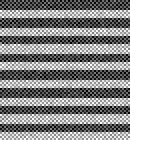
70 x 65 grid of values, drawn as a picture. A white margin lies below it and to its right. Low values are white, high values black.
Slope: none. Average level on the scale: 50%. Stripes: horizontal, repeating 8 times.
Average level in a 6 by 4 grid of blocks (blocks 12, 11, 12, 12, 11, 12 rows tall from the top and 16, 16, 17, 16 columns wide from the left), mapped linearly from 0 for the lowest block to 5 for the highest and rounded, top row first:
5555
3333
0000
5555
3333
0000
